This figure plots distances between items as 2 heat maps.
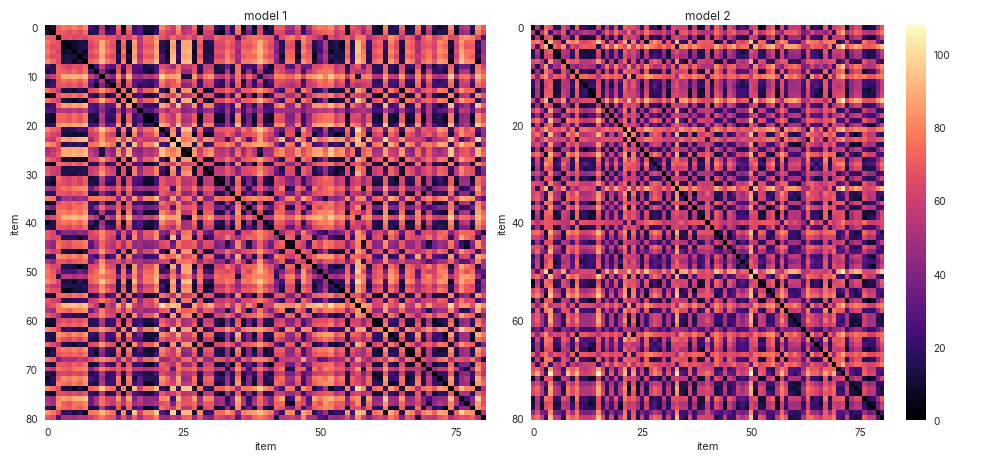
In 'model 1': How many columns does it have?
81
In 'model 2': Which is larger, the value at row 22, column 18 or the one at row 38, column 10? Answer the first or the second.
the second
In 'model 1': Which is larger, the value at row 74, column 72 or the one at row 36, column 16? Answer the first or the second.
the first
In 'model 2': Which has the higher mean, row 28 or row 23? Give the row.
23
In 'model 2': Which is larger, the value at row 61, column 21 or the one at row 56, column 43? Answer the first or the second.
the first
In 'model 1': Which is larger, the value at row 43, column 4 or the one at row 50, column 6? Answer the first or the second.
the second
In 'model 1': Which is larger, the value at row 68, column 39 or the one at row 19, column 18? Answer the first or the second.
the first
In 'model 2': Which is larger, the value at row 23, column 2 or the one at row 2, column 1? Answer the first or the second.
the first
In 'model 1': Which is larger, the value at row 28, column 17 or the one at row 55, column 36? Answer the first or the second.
the first
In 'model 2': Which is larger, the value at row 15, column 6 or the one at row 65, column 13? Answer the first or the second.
the first
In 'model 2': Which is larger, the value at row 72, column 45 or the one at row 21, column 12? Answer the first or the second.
the second
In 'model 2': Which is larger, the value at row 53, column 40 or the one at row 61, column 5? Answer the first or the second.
the first
